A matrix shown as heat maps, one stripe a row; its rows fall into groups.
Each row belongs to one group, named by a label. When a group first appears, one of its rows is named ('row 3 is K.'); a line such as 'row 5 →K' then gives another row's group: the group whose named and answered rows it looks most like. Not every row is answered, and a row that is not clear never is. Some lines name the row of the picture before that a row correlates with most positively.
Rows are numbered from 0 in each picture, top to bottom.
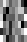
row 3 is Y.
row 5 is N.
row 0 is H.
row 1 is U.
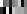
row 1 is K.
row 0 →Y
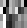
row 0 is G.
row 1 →N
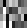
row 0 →N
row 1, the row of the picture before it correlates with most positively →2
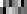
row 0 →Y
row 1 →N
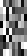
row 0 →Y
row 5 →K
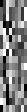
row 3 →U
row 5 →H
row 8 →N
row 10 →N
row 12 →G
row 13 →U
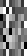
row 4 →H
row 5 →N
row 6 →G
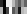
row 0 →N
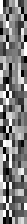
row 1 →Y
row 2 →G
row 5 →G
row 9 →H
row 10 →Y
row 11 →U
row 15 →Y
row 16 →N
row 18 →K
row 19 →U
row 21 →N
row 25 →Y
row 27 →U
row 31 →U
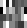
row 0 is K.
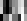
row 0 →U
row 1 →U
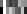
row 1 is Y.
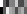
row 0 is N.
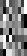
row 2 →H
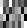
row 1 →Y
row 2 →G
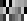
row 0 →K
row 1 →G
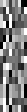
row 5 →K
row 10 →H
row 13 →G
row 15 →H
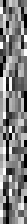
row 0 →N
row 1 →Y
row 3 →G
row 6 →Y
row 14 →G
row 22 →G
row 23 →H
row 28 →G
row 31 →U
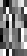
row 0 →U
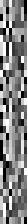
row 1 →G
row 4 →K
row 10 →Y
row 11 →G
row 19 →G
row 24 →Y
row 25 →N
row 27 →H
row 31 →G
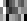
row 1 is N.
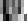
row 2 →U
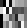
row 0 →K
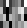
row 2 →G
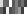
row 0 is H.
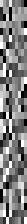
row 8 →N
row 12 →G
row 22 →Y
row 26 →U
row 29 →G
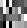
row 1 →H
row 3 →K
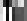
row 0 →U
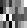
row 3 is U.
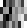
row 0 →Y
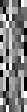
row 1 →N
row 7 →G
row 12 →G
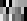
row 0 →K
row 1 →G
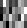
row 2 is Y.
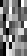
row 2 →N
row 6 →K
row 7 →N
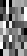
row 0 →K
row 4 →H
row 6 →Y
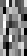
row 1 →N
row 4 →G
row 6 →U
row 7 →G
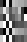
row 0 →K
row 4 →K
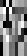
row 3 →U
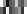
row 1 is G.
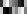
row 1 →U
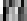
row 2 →N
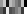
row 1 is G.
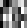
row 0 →U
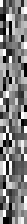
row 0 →Y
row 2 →N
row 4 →K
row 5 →Y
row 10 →G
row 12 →N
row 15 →G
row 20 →U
